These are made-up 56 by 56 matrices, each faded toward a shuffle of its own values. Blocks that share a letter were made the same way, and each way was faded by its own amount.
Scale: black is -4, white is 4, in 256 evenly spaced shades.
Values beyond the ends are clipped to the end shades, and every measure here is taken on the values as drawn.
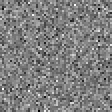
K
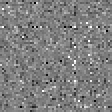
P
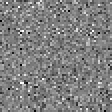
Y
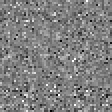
P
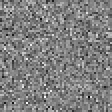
K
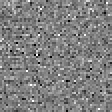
Y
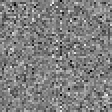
K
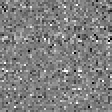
P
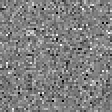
Y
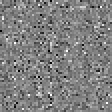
P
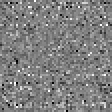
P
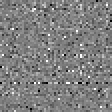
P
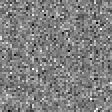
K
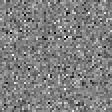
P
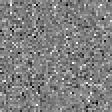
Y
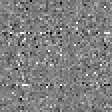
P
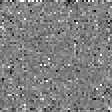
P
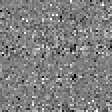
P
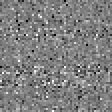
P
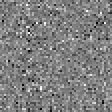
Y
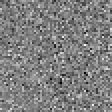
K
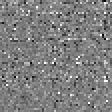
P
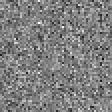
K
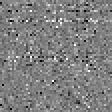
P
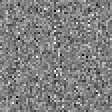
K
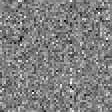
K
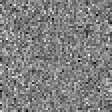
K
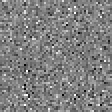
Y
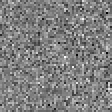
K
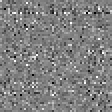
P
